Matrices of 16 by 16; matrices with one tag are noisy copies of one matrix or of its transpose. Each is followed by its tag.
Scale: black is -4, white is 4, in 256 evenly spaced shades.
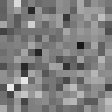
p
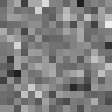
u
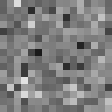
p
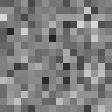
p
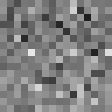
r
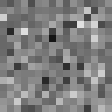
p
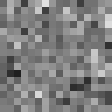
u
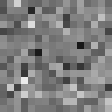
p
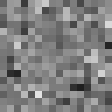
u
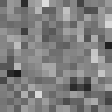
u
